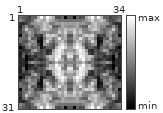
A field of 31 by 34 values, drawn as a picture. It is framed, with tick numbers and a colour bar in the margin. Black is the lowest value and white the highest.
Its left and right halves mirror each other, and so do its top and bottom. The centre is the ninth with the highest average. There is no overall slope. There is no seam.
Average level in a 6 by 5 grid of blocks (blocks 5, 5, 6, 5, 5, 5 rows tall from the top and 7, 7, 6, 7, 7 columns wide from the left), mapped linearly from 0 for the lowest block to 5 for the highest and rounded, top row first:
2 4 3 4 2 | 2 3 4 3 2 | 0 3 5 3 0 | 0 3 5 3 0 | 2 3 4 3 2 | 2 4 3 4 2
